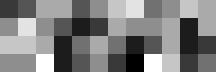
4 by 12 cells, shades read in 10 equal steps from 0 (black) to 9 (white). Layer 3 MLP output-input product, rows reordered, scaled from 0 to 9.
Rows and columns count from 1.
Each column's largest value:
7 8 9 6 4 6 7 8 9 7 7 6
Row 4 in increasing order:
0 1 2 2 3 4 5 5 5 7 9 9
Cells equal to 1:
6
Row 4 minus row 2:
0 -3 4 -2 2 3 -4 -5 4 1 1 -2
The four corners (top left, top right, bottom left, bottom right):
2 6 5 4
